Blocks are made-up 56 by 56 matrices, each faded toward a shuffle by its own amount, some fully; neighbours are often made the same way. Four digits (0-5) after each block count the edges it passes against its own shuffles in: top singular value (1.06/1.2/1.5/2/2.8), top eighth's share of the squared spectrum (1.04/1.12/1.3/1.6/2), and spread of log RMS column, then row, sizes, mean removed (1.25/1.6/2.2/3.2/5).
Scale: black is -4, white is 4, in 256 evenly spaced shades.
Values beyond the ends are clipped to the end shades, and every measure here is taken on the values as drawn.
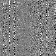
2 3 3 0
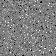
0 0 0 0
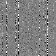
3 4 3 0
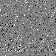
1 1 0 1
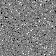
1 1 0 0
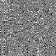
3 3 2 1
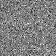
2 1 0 0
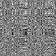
4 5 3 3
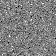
0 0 0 0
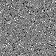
0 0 0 0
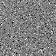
2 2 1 0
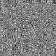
3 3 1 2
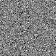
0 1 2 0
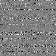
2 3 0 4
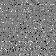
1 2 0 2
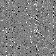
2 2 2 0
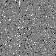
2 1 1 0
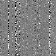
3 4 3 0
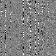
2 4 3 0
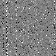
2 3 2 0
